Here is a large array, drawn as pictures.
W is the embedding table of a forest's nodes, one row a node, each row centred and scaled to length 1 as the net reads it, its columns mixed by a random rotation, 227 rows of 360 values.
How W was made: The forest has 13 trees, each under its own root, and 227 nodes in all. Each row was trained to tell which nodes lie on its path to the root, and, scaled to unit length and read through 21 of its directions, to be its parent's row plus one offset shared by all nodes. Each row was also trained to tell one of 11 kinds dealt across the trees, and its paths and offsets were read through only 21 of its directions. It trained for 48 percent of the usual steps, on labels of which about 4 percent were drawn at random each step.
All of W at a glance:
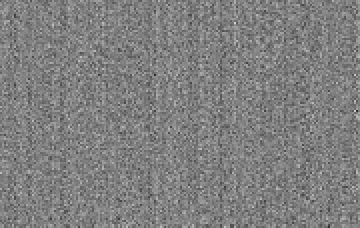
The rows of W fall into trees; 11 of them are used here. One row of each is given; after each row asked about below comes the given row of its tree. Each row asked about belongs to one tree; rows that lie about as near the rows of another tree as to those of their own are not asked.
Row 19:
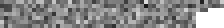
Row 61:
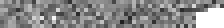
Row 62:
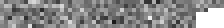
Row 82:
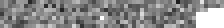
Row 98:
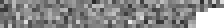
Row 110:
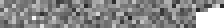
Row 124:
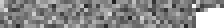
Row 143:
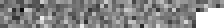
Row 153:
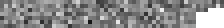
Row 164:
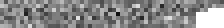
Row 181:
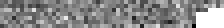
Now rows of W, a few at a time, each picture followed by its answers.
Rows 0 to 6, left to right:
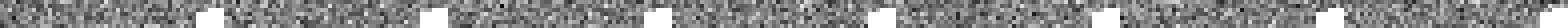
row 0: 98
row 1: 164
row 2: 124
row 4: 143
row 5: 124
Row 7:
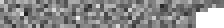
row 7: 181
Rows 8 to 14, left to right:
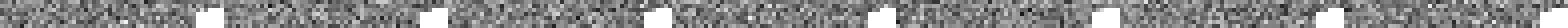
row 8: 62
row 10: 124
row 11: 181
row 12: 98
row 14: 98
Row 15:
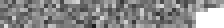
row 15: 181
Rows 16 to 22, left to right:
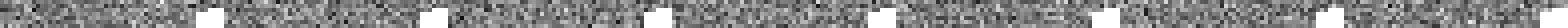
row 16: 143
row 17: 110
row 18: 124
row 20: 62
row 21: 164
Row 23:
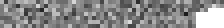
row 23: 181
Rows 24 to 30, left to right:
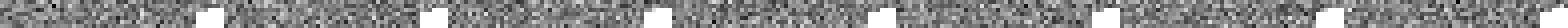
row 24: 124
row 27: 61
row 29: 98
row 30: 62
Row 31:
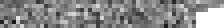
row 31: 164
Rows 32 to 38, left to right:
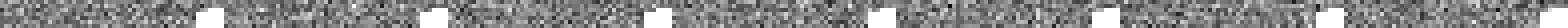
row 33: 110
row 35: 181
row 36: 124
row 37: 61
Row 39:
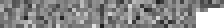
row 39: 124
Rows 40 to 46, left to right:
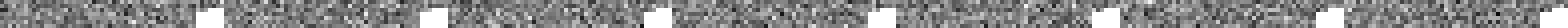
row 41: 61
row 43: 110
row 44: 181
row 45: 62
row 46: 62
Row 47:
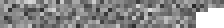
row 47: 62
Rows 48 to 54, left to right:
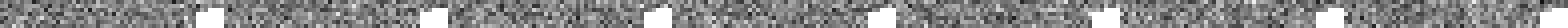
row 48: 61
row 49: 61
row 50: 98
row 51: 61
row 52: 62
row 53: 82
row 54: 143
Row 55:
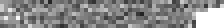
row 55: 164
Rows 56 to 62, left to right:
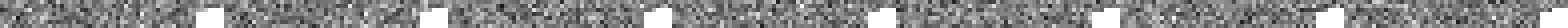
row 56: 143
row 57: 143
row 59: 110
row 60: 110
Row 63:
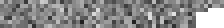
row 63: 181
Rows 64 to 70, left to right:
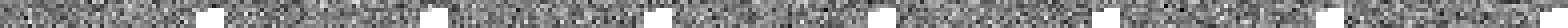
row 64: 143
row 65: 98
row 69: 181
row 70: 62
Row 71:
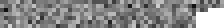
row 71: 164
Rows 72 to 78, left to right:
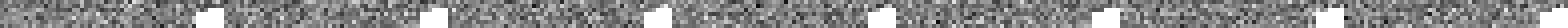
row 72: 82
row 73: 98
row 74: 181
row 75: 110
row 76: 61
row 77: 124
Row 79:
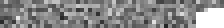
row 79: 124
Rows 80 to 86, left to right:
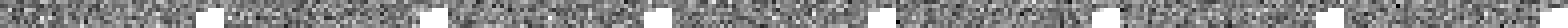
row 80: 143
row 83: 61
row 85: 110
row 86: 124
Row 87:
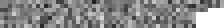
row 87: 181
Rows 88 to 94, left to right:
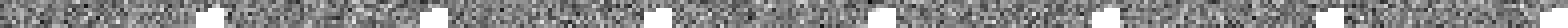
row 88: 110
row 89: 19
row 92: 181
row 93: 82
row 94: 181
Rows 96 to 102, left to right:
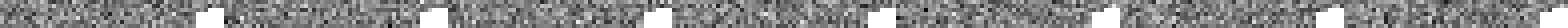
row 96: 110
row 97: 124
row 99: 181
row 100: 181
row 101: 61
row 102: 164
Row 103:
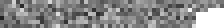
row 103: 98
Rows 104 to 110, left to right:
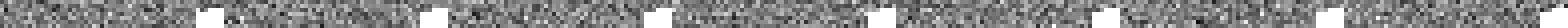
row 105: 164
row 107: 124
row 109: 164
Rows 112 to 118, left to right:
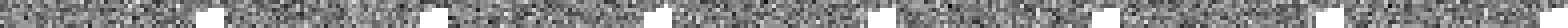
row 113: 143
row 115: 98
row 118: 181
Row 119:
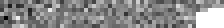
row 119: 181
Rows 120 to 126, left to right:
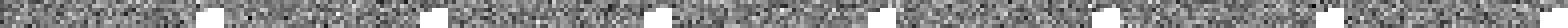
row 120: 98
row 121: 153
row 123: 19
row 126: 62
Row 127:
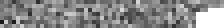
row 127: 164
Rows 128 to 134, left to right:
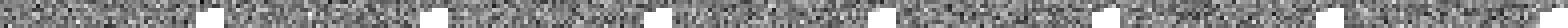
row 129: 164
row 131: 98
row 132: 98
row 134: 98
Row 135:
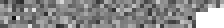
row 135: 164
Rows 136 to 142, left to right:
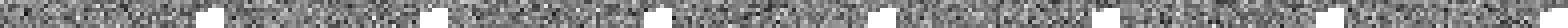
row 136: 181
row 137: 181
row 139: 143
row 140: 124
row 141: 164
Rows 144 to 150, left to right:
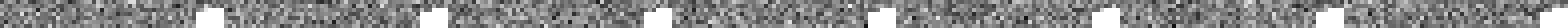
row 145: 164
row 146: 110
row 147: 153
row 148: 143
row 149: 143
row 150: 164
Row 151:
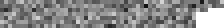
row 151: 19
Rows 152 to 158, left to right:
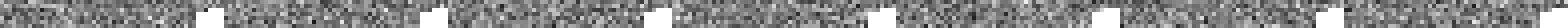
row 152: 62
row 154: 124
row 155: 153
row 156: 143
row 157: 181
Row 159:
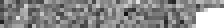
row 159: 98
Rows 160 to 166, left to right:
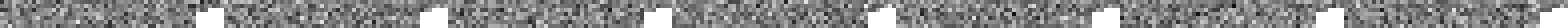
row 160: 153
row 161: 181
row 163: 181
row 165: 143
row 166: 98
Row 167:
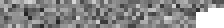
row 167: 62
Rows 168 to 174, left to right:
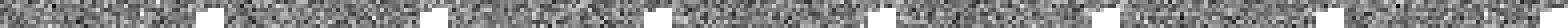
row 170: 164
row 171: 61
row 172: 143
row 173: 124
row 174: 124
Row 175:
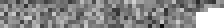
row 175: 82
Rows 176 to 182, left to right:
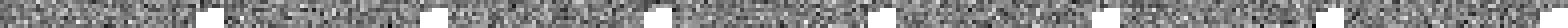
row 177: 124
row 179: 61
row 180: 110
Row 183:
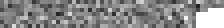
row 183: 61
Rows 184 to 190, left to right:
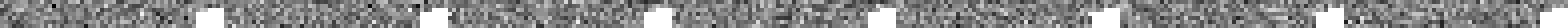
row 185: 164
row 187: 19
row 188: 124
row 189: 62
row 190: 164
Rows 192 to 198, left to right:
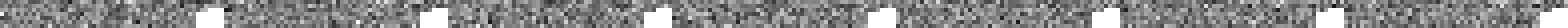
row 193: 61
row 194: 164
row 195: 98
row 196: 110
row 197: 98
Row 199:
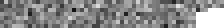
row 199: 110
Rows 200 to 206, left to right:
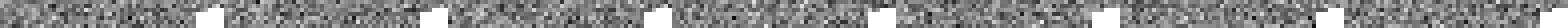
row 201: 61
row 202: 98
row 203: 124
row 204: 110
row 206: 98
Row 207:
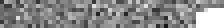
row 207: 98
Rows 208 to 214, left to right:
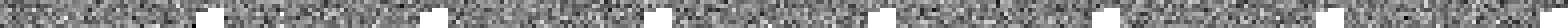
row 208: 181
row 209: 124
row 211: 143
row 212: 124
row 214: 124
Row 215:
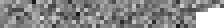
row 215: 61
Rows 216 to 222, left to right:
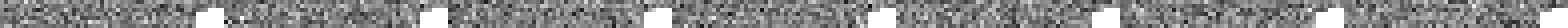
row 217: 164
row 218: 98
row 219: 61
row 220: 82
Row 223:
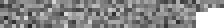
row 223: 19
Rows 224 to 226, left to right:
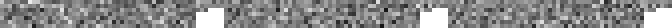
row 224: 62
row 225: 98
